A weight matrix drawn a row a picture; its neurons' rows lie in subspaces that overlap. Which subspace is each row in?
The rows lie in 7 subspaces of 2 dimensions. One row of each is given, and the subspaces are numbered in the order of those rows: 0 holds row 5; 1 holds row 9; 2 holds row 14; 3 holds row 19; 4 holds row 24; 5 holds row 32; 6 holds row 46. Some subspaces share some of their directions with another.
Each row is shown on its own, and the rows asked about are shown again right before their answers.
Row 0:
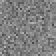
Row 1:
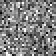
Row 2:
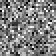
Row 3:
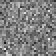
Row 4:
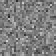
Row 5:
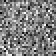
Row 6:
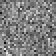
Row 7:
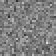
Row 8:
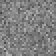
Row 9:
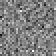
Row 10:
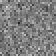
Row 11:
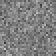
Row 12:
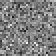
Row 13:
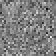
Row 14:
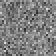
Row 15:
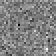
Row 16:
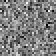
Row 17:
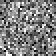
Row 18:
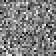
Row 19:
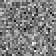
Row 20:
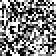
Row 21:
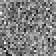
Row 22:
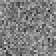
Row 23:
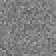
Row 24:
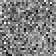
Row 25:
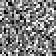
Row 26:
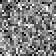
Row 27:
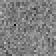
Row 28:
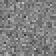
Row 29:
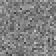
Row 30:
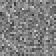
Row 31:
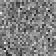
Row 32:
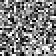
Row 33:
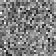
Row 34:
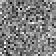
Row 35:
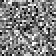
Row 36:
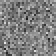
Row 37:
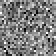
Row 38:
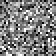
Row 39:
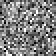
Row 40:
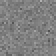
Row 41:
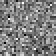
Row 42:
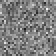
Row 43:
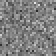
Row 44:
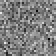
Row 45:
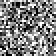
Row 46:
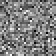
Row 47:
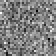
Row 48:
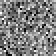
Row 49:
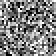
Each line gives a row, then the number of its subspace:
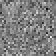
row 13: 2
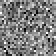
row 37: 2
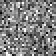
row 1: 5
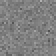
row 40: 6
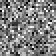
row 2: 0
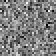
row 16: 0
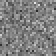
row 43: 1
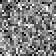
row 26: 2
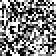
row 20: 0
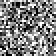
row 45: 3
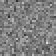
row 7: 5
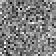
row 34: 3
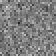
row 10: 2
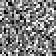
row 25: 1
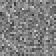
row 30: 6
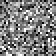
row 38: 6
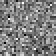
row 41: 5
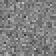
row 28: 5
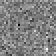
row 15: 6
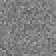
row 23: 5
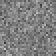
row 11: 1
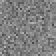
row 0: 3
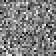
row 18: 0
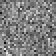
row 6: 3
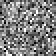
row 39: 2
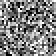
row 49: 0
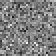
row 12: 4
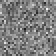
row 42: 2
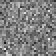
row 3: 4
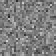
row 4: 5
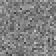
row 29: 6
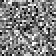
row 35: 3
